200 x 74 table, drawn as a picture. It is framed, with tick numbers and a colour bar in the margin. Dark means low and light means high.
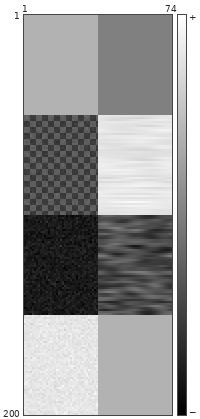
The table splits into 4 rows of 2 panels. Panel 1,1: high, flat. Panel 1,2: middling, flat. Panel 2,1: low, checkered. Panel 2,2: very high, streaked across, faint in contrast. Panel 3,1: very low, fine-grained, faint in contrast. Panel 3,2: low, streaked across. Panel 4,1: very high, fine-grained, faint in contrast. Panel 4,2: high, flat.
